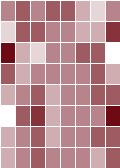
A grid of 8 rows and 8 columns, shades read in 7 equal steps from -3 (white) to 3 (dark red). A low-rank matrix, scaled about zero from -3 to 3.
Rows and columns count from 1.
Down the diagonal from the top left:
0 1 -2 0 0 0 1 1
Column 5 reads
1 0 0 0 0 0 0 0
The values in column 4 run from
-1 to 1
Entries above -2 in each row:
7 7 6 8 8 7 8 8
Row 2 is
-2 1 1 0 0 -1 -1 2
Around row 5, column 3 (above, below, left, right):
0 2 0 -1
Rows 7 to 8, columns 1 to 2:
-1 0 / -1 0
